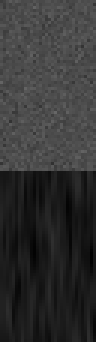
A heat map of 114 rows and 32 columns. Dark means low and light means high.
The table splits into 2 rows of 1 panel. Panel 1,1: low, fine-grained, faint in contrast. Panel 2,1: very low, streaked downward, faint in contrast.
